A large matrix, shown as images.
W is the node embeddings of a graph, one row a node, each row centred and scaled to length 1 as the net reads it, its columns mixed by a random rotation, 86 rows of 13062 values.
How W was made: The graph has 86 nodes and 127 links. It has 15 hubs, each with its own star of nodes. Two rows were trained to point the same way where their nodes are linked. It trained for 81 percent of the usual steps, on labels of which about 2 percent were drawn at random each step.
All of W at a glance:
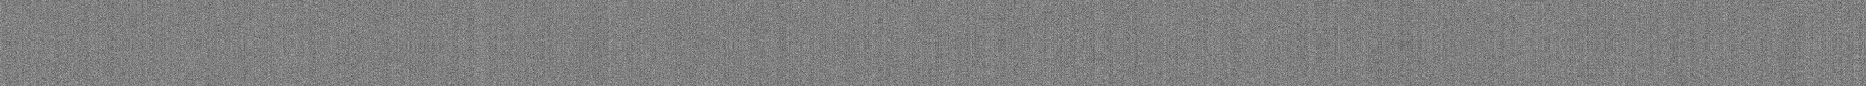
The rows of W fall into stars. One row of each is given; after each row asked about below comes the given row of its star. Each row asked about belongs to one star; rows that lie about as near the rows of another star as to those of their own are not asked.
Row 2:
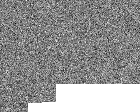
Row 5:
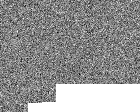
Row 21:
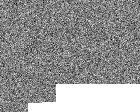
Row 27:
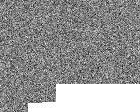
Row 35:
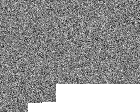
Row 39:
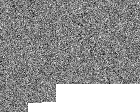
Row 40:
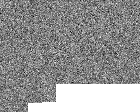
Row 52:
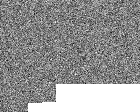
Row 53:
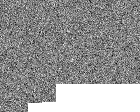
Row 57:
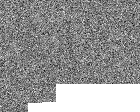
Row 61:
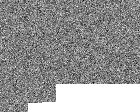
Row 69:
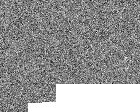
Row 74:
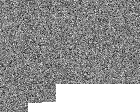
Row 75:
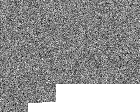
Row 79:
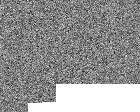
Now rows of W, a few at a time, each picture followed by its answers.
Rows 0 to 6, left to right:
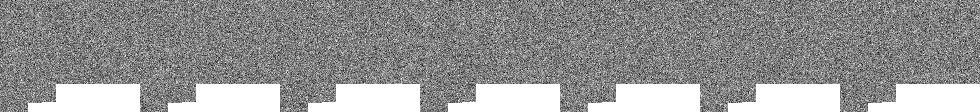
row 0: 52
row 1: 53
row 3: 74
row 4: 5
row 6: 39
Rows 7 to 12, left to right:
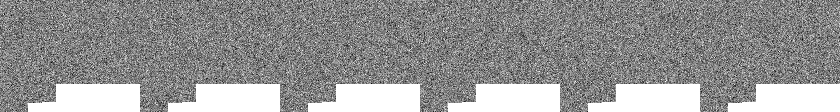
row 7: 79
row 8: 35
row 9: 39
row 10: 21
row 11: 39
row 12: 27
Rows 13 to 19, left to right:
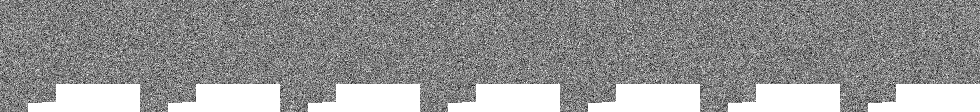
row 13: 61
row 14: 40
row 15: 52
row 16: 74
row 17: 2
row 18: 27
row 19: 27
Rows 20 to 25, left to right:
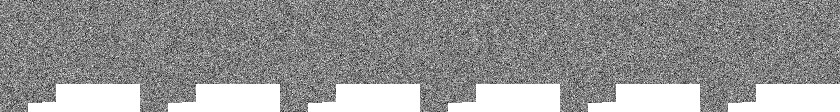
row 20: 35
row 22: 27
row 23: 57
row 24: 39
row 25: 75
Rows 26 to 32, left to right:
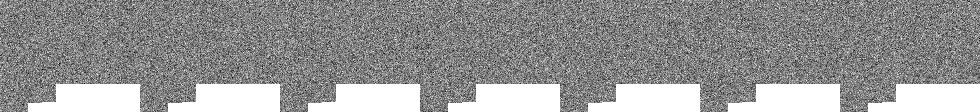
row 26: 40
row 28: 2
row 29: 69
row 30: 75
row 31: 75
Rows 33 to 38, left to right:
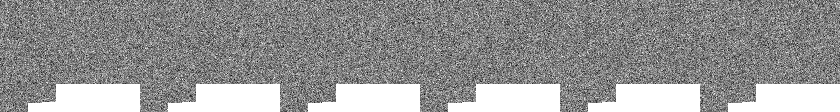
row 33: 2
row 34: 53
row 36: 57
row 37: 35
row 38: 74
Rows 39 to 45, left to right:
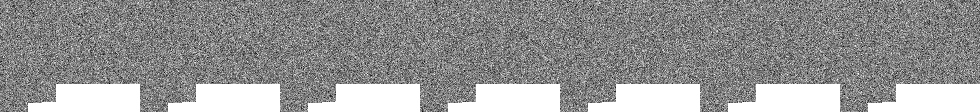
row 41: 61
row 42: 21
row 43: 2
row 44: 61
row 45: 53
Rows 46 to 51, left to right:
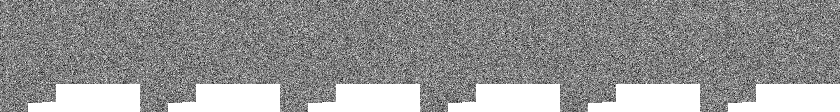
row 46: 39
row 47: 40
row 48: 61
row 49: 35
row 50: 27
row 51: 57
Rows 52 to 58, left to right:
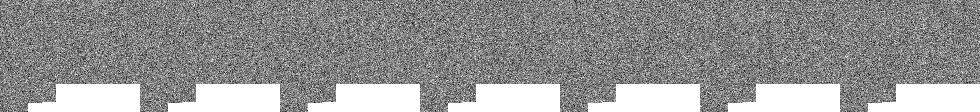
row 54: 57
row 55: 27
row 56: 21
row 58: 74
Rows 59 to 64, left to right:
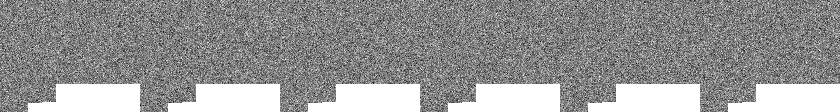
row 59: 53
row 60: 40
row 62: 53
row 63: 79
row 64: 61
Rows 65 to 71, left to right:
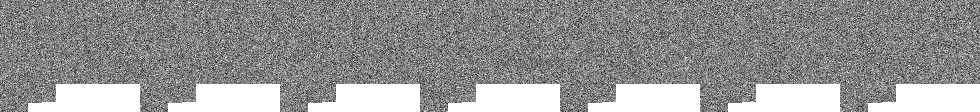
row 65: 75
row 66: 57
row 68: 75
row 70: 52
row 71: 40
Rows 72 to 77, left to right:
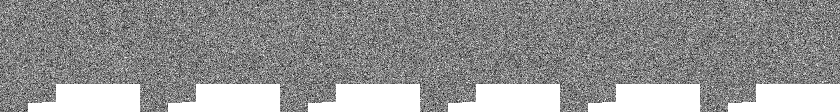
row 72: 69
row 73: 2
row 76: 75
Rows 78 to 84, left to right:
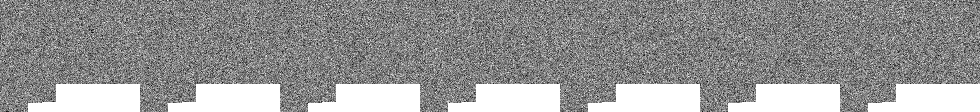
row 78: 61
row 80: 52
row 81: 21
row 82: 21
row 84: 57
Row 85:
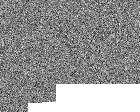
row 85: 69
